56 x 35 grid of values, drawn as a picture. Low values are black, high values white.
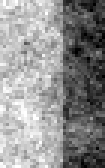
Grain: blotchy. Slope: up to the left. Seam: vertical, 60% of the way across, the left part higher. Stripes: none.
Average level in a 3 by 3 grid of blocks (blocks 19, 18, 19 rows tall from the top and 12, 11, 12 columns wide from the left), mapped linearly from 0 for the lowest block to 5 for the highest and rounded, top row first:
5 4 0
5 3 0
5 4 1
